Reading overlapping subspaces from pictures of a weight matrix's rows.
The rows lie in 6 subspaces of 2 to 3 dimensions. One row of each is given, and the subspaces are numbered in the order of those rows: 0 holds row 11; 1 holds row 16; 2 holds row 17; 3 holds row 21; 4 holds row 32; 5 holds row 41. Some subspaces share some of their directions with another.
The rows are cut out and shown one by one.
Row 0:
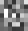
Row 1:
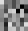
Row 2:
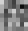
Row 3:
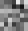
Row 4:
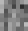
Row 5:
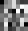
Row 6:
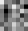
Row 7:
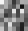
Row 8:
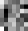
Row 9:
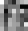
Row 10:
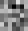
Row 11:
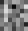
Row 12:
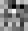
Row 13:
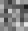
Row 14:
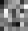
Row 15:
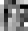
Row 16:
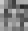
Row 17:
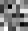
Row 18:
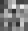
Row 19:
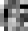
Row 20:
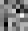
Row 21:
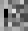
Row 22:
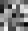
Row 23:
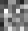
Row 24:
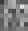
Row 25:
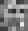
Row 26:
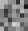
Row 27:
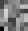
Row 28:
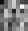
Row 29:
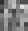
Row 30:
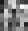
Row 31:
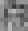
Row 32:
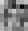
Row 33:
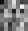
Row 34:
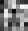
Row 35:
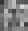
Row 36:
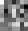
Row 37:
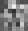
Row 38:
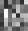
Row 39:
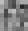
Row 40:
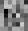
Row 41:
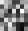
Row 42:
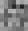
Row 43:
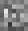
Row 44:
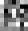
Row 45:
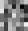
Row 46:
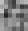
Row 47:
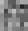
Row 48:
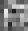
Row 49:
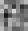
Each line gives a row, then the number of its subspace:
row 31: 3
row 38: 3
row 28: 5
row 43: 3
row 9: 0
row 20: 1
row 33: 5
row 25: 2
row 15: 0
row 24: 1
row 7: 5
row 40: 3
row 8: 4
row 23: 3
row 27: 4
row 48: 3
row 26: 0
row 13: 5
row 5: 1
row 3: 0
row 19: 4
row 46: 1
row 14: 0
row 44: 4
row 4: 2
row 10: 4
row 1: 1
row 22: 2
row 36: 4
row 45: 2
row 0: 3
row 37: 0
